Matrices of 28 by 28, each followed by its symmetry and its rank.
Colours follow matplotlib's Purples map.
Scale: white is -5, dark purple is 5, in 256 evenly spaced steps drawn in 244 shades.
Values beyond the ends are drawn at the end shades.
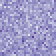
neither, full rank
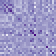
symmetric, rank five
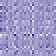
neither, rank three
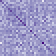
symmetric, rank five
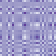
symmetric, rank one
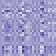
neither, rank three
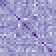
symmetric, rank five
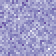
symmetric, full rank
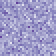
neither, full rank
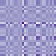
symmetric, rank one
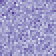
symmetric, full rank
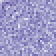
symmetric, full rank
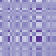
symmetric, rank one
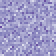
neither, full rank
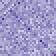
symmetric, full rank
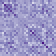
symmetric, rank five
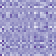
neither, rank three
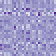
neither, rank three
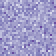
neither, full rank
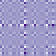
symmetric, rank one
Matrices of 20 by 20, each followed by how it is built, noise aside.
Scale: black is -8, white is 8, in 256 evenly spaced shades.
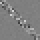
banded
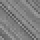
Toeplitz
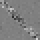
banded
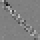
banded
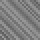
Toeplitz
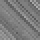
Toeplitz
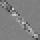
banded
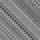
Toeplitz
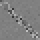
banded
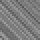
Toeplitz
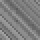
Toeplitz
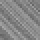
Toeplitz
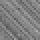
Toeplitz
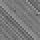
Toeplitz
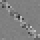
banded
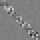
banded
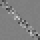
banded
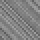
Toeplitz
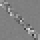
banded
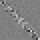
banded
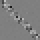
banded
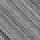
Toeplitz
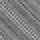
Toeplitz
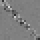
banded
